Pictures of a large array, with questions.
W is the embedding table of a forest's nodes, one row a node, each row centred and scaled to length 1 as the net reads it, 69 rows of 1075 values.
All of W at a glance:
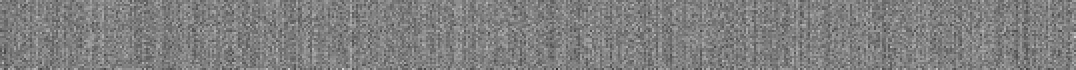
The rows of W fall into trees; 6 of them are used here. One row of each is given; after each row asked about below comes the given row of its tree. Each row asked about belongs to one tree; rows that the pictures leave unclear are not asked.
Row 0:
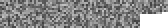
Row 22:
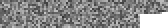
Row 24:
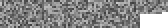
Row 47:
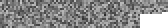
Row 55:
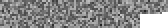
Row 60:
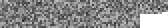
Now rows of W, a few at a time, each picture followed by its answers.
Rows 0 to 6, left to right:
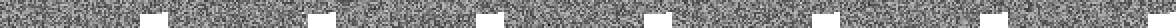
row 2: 22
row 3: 47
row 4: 24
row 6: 0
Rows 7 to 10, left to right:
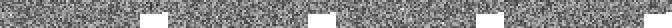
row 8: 55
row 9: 47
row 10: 22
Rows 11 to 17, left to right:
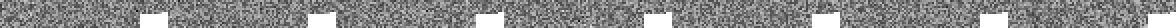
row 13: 22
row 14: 55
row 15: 22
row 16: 0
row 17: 55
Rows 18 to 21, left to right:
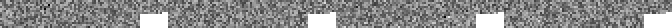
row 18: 47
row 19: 0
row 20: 60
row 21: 0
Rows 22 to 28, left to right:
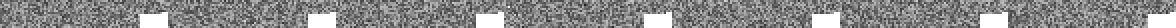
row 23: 47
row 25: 24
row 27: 47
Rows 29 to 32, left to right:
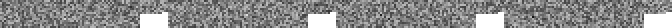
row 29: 47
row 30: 22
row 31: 22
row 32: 47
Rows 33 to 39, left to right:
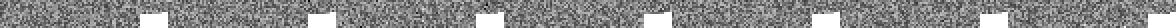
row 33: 0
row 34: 0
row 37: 0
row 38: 0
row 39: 47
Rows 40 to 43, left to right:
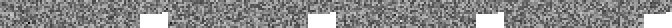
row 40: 47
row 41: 55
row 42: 0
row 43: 22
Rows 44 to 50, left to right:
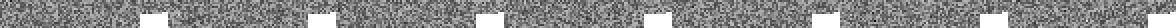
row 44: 0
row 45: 47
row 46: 47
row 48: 22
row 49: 24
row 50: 24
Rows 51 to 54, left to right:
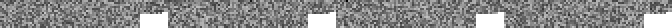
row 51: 22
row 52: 22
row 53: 0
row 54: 22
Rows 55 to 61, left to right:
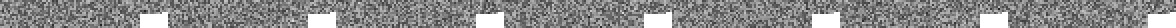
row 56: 47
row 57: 22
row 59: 0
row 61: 22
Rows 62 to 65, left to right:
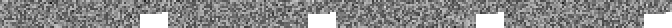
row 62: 55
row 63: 24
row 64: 60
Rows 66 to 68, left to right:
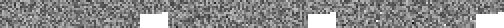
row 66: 0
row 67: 47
